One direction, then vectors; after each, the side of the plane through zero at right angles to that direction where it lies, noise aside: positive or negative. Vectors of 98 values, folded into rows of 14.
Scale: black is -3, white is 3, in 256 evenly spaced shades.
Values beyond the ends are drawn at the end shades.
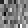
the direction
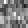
positive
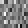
negative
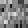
negative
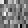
negative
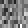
positive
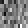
positive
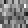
negative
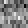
positive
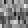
negative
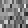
negative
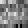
negative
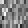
negative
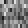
negative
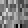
negative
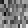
positive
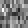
negative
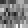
positive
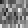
positive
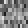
positive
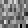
negative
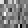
negative
